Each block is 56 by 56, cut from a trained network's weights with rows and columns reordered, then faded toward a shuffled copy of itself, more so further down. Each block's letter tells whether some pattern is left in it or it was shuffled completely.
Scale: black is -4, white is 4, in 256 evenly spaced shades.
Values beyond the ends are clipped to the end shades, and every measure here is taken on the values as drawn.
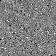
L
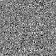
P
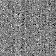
P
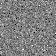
L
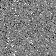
L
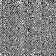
P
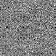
P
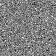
L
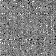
P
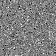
L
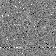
P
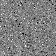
L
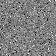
L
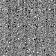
P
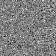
P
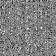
P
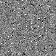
L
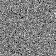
L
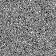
L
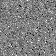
L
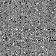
P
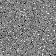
L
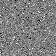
L
